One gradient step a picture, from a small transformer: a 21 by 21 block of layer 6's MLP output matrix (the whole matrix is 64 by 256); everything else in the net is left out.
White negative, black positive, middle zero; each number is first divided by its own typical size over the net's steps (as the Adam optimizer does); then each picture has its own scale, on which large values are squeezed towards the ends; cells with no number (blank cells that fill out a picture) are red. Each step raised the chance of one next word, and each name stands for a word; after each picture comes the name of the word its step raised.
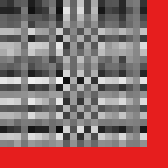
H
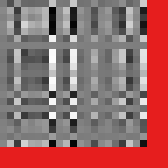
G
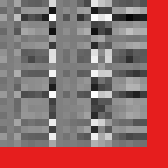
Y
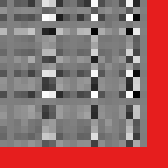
Y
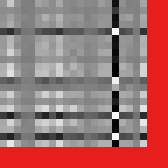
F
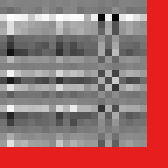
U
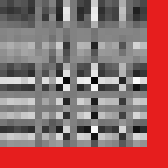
H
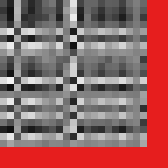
H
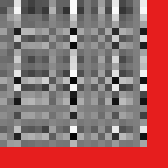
H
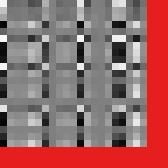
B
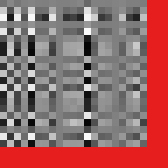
F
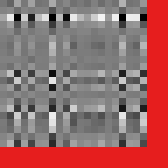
U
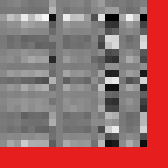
U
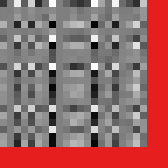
B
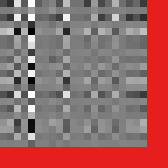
Y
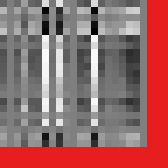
G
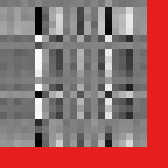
G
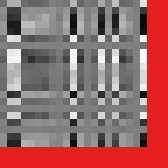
G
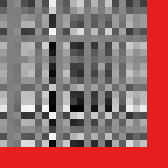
F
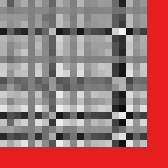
F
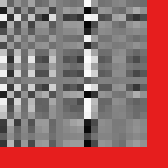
G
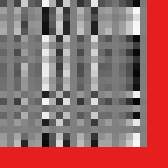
G
